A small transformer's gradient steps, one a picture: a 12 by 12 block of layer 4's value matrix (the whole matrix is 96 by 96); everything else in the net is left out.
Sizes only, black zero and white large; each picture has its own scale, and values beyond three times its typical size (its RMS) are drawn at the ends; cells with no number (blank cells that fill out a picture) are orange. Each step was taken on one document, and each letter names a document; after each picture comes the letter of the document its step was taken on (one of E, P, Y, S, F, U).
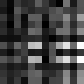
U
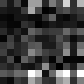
U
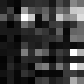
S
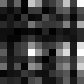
U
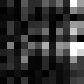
S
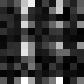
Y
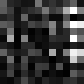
S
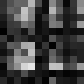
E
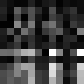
E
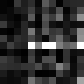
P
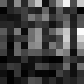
U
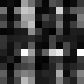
Y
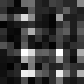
Y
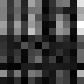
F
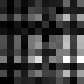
U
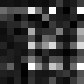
P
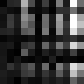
S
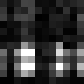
Y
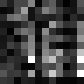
P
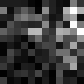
S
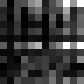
U
